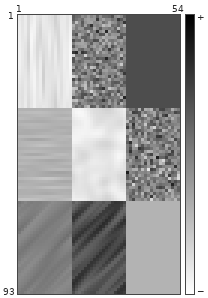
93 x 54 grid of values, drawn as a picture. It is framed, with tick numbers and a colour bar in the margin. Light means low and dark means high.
It is made of 3 by 3 panels. Panel 1,1: very low, streaked downward, faint in contrast. Panel 1,2: middling, fine-grained, strong in contrast. Panel 1,3: high, flat. Panel 2,1: low, streaked across, faint in contrast. Panel 2,2: very low, blotchy, faint in contrast. Panel 2,3: middling, fine-grained, strong in contrast. Panel 3,1: middling, slanting up to the right, faint in contrast. Panel 3,2: high, slanting up to the right. Panel 3,3: low, flat.
